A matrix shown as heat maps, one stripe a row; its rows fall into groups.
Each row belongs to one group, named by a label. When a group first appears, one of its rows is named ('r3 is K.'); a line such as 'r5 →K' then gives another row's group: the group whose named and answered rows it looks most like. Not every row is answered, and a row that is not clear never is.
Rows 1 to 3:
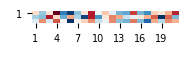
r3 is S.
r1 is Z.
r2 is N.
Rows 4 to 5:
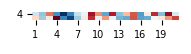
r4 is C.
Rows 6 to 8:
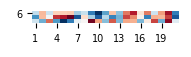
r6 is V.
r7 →V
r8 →C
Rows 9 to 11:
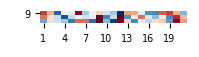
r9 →V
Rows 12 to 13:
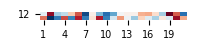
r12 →V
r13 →Z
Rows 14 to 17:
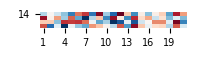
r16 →V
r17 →C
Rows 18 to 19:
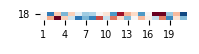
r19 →N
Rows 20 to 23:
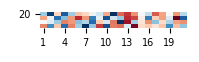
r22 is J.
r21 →V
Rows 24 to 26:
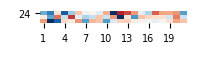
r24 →C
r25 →J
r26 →Z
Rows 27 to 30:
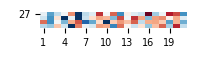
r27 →J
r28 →C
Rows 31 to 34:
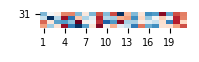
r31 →J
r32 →Z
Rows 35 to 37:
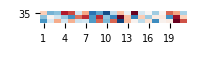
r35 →V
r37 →J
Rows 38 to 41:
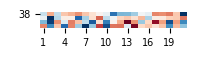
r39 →Z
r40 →N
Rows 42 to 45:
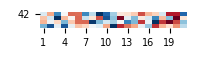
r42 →V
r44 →V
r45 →C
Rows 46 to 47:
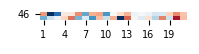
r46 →Z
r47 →J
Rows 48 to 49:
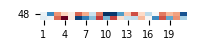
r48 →V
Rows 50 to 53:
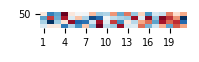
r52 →J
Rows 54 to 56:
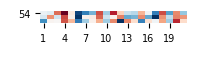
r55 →S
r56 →J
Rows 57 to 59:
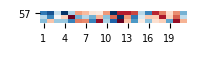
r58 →J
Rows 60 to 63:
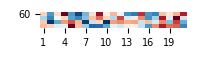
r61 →C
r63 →V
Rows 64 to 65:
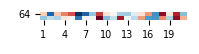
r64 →J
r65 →S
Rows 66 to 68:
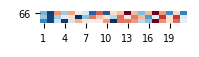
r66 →N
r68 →C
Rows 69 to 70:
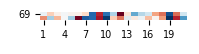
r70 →N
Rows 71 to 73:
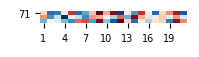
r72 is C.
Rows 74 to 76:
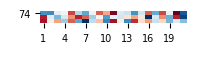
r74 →J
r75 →V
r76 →N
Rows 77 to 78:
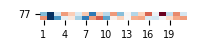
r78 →Z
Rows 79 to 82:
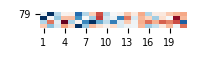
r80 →J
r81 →V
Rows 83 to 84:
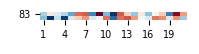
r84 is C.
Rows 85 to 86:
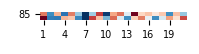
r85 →N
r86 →Z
